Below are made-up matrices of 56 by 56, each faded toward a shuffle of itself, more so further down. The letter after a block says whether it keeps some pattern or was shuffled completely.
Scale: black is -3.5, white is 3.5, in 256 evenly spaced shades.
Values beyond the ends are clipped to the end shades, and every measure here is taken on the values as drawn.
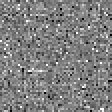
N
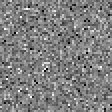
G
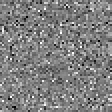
N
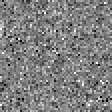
G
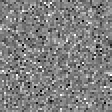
G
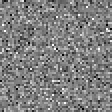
N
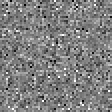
N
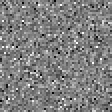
G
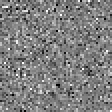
N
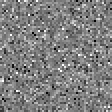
G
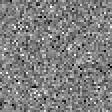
G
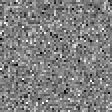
G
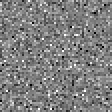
G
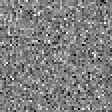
N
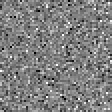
G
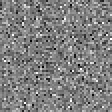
N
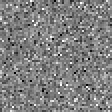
G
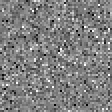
N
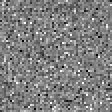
G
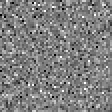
N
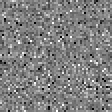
N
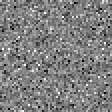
G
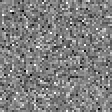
G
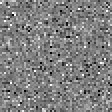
N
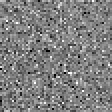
N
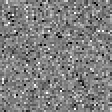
N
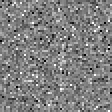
G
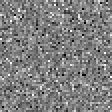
G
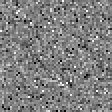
G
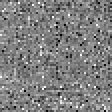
N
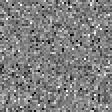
N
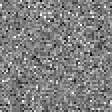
N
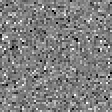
N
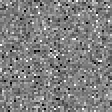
N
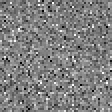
N
